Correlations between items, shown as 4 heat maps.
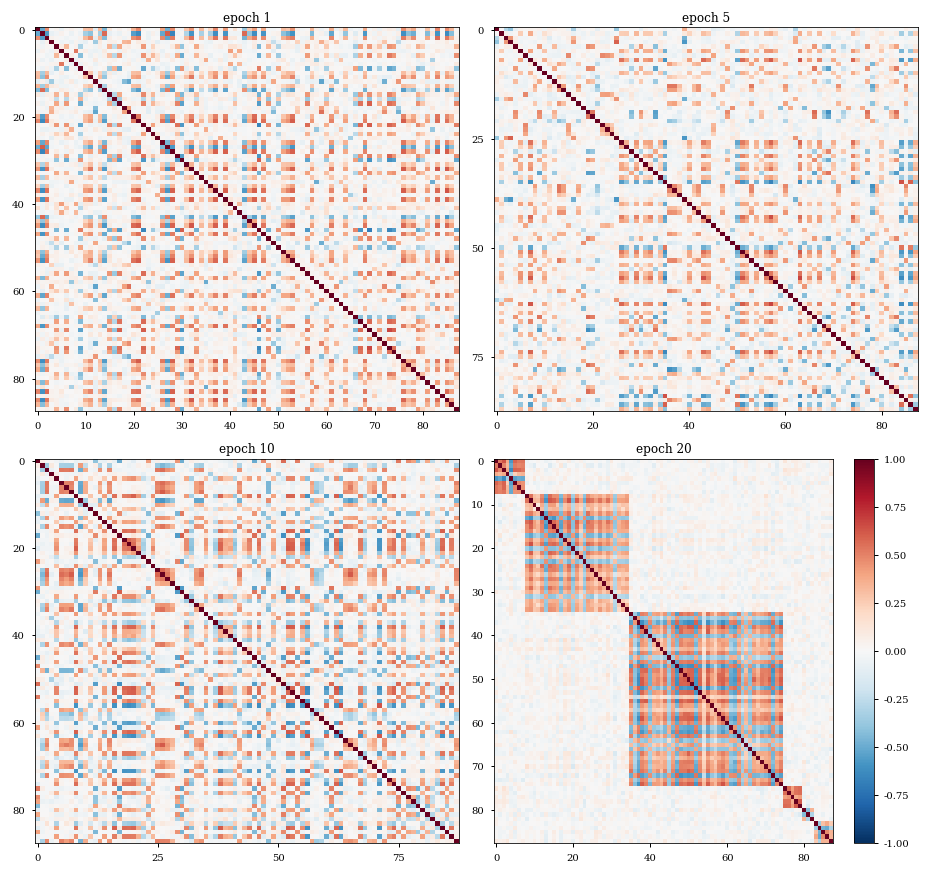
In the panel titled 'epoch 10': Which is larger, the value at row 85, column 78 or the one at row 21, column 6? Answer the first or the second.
the first
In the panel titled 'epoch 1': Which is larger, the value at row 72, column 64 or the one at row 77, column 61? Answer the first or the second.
the second
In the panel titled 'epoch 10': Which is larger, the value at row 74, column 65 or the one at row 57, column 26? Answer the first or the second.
the second
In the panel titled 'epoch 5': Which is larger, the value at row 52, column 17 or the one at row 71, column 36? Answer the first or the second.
the second
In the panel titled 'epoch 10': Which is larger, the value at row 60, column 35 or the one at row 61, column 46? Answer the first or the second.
the second
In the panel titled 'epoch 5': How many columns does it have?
88
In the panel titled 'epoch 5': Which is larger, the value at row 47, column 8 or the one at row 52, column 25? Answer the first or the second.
the first
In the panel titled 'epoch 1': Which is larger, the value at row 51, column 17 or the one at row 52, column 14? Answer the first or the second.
the first
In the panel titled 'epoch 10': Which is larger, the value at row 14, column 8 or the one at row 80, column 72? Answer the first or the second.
the first
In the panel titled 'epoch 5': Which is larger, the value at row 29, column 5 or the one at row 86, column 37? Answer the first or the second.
the first
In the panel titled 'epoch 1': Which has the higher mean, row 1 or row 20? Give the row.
20
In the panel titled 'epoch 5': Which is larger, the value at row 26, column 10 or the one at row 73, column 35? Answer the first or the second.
the first
